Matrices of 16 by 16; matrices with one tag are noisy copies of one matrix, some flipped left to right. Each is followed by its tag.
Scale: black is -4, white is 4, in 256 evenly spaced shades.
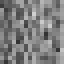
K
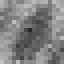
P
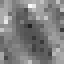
P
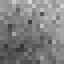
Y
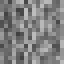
K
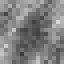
P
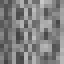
K
